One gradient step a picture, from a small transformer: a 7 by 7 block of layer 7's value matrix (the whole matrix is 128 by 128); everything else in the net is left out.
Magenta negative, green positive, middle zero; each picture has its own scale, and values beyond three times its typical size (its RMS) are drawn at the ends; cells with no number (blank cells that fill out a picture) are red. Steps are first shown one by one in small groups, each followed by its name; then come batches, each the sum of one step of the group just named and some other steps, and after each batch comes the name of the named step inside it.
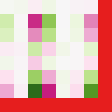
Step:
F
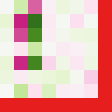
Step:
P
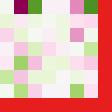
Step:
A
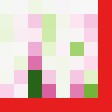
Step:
F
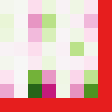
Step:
F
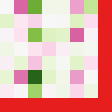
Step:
A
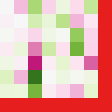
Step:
P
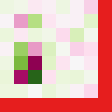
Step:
P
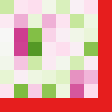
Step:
P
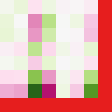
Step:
F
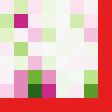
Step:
F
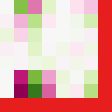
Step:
P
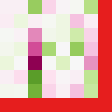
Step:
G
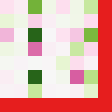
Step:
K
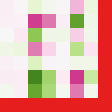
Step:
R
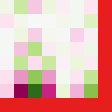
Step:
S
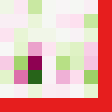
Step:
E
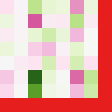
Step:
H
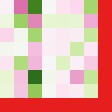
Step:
K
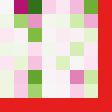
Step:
K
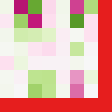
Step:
R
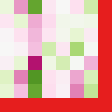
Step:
G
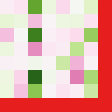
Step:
K
